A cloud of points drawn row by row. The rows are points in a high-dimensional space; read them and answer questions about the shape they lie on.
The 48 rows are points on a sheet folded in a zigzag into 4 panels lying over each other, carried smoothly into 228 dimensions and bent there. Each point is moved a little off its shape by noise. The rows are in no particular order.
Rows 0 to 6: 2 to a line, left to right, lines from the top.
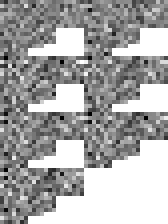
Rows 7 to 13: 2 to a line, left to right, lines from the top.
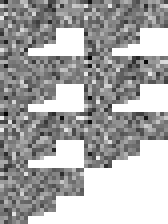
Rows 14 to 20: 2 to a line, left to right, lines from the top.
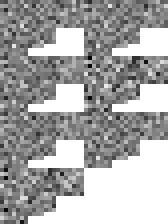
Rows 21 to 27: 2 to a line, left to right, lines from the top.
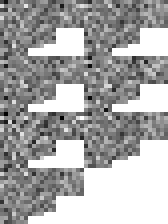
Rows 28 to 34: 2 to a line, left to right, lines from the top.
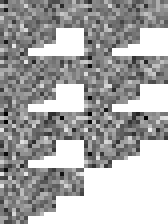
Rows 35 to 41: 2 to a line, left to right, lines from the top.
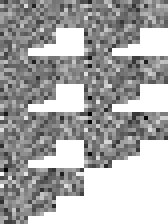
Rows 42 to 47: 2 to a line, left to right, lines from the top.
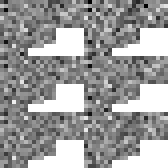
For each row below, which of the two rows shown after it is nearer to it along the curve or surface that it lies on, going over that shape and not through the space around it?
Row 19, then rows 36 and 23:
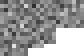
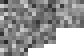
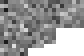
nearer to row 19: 23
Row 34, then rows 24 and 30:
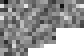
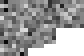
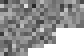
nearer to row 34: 30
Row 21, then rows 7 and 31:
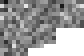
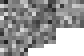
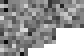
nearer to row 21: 7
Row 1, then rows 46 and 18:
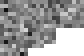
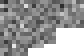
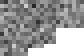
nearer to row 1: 46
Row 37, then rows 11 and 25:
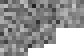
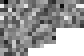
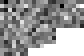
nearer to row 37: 11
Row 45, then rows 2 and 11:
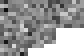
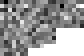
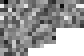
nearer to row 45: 2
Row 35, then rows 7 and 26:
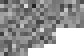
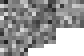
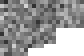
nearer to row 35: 26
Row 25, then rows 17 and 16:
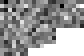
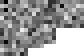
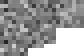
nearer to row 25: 17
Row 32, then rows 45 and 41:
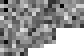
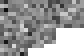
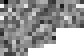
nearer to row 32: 45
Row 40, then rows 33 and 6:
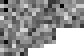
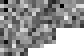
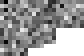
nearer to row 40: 33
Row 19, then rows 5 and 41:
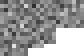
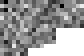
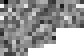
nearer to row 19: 41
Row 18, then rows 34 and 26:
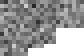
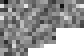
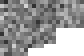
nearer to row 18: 26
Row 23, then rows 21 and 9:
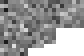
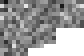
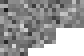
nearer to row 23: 9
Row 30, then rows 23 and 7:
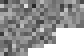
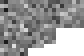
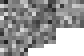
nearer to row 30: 7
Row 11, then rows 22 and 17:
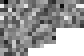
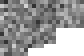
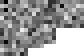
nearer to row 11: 22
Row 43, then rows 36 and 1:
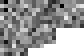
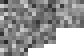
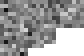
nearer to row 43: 1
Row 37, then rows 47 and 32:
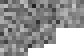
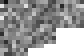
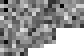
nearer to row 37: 47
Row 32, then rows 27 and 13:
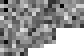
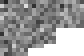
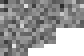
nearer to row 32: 13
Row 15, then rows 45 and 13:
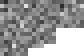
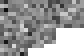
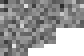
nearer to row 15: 13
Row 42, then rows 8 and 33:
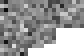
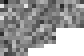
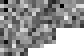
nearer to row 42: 33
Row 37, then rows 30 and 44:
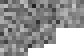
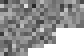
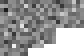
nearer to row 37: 30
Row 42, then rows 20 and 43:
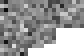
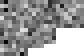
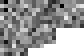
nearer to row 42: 20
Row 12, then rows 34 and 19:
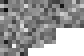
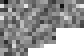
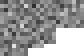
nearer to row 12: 19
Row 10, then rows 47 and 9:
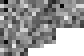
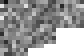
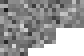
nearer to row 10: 9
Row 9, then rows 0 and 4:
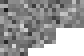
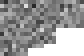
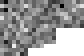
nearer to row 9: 4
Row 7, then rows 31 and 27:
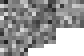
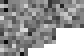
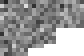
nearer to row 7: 27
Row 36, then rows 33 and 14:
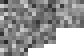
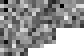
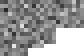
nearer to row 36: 14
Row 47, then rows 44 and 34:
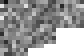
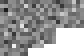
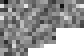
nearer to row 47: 34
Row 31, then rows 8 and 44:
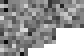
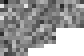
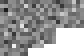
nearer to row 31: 44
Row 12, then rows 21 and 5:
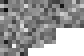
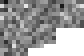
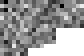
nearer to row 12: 5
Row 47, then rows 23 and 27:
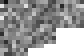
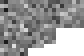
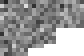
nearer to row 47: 27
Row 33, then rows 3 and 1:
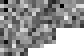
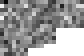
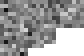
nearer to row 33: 1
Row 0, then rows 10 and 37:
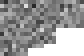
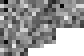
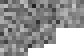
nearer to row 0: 37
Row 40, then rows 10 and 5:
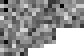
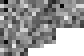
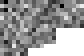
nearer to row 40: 5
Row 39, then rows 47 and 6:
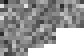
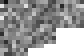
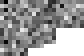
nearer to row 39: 47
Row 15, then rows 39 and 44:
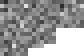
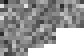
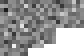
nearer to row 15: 44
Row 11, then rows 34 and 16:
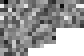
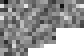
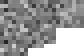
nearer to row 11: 34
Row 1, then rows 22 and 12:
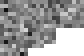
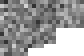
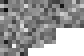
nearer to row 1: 12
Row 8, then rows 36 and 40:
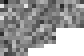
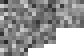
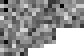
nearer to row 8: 36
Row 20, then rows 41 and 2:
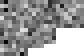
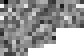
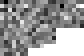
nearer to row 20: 2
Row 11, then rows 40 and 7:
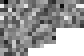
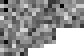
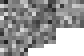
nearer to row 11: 7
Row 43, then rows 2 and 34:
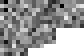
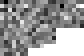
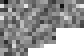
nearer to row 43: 2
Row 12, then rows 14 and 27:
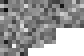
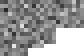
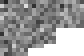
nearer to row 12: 14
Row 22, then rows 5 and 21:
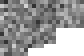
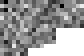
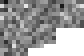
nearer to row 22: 21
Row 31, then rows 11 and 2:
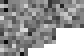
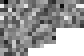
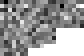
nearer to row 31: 2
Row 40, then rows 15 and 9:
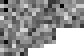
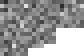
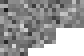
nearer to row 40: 9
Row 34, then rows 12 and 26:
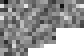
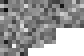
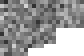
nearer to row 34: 26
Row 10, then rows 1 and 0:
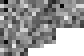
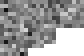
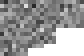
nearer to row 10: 1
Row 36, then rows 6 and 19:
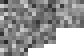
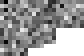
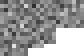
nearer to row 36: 19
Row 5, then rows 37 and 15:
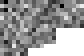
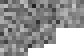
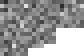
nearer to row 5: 15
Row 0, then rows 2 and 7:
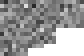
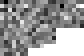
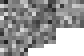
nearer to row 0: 7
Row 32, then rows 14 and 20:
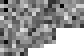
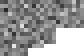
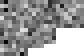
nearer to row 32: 20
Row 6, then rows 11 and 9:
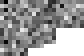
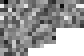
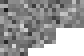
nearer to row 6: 9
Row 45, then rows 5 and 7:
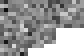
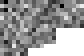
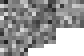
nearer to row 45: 5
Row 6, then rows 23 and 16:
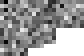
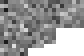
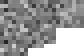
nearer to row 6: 23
